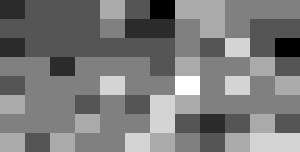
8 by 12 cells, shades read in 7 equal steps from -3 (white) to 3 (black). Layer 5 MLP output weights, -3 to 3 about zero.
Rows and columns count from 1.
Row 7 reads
0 0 0 -1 0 0 -2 1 2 1 -1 1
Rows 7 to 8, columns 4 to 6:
-1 0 0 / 0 0 -2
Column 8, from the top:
-1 0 0 -1 -3 -1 1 0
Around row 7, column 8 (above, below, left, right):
-1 0 -2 2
